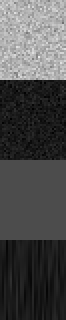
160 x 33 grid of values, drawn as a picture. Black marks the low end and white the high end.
The table splits into 4 rows of 1 panel. Panel 1,1: high, fine-grained. Panel 2,1: very low, fine-grained, faint in contrast. Panel 3,1: low, flat. Panel 4,1: very low, streaked downward, faint in contrast.
